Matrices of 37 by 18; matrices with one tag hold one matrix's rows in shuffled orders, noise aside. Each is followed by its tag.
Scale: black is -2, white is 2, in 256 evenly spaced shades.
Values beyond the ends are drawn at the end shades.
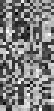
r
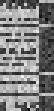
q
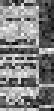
q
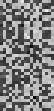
r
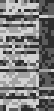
q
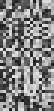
r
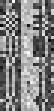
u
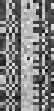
u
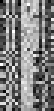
u
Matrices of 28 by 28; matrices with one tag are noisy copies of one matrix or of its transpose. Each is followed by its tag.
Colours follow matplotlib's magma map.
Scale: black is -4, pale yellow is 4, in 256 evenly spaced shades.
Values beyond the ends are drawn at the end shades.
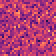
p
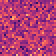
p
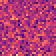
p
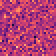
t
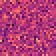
t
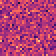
t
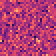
t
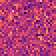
t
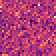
p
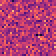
t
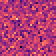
p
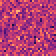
t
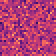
p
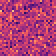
t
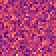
p
